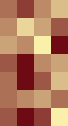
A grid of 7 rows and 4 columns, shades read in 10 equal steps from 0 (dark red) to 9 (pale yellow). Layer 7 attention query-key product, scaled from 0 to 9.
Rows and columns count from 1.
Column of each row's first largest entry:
4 2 3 4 4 3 4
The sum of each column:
29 20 36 36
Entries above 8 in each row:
0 0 1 0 0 0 1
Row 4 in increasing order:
0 3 5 6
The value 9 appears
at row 3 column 3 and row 7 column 4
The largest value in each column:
6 8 9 9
